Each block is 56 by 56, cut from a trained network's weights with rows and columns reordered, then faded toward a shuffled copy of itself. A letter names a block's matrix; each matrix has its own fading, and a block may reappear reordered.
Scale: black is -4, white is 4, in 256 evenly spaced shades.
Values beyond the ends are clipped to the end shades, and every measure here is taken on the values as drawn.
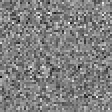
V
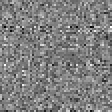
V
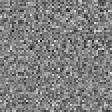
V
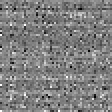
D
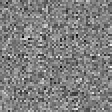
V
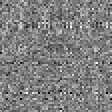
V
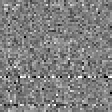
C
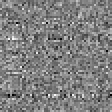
V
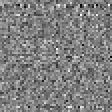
V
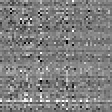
D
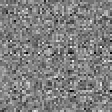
V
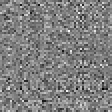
V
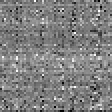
D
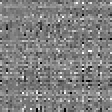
D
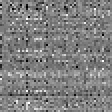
D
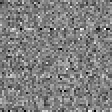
C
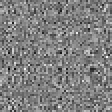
V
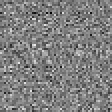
V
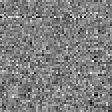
C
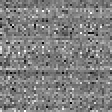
D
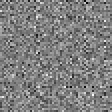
V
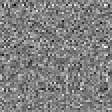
V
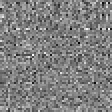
V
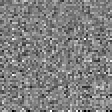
V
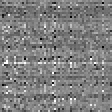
D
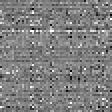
D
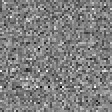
C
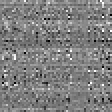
D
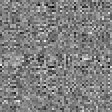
V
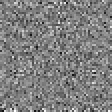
C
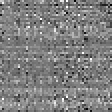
D
